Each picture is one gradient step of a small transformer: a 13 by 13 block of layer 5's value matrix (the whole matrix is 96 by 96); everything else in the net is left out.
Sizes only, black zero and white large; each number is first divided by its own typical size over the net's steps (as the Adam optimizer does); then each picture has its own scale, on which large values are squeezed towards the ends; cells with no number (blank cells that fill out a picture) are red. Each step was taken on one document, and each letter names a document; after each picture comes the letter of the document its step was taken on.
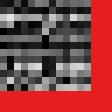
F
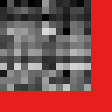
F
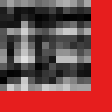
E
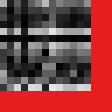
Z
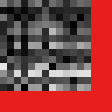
Z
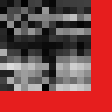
F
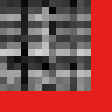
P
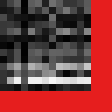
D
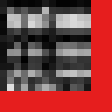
F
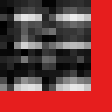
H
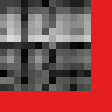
P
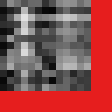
E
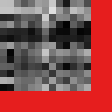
D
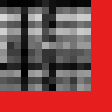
P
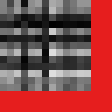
Z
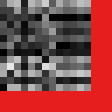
Z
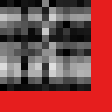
D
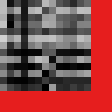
P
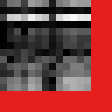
H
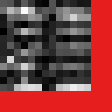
H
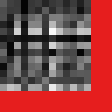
Z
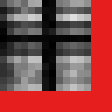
H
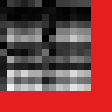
F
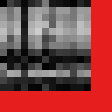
P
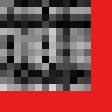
D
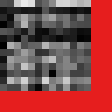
E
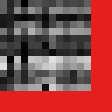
Z
